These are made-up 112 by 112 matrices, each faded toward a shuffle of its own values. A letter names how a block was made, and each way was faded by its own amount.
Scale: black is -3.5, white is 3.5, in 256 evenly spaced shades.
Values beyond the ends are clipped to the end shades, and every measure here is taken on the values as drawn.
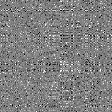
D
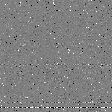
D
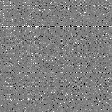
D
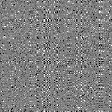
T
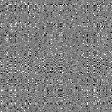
T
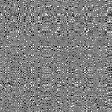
T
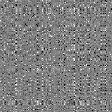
T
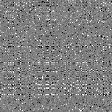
D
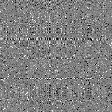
D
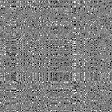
T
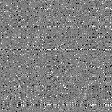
D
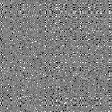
T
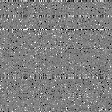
D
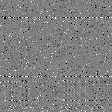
D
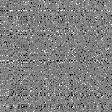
D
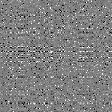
D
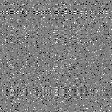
D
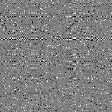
D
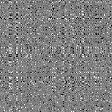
T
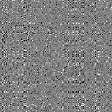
T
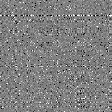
D
